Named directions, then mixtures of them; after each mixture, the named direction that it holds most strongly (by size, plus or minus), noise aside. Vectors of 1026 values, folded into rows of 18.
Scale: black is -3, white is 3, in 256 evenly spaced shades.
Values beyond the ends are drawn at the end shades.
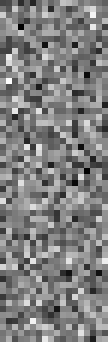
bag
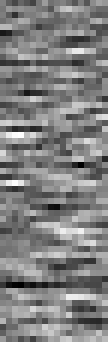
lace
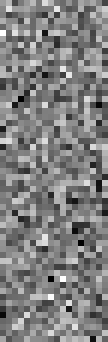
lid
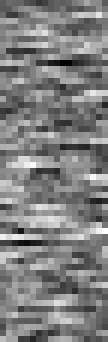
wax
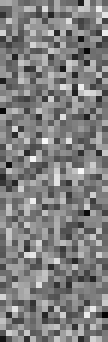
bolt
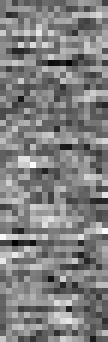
wax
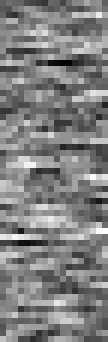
wax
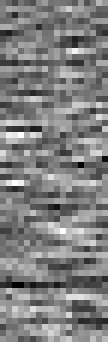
lace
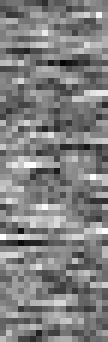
wax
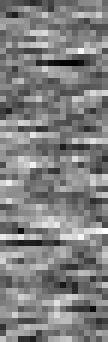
wax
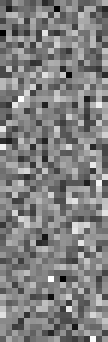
lid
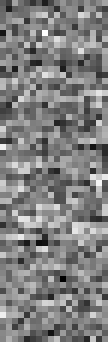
lid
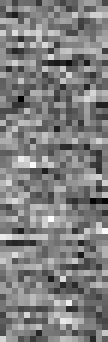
wax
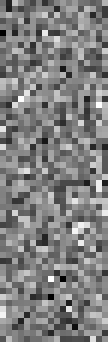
lid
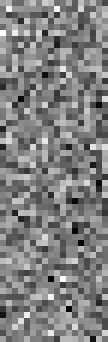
lid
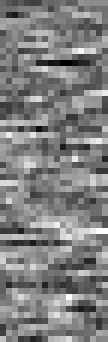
wax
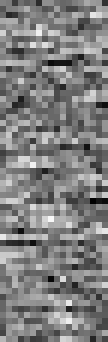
wax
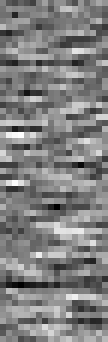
lace
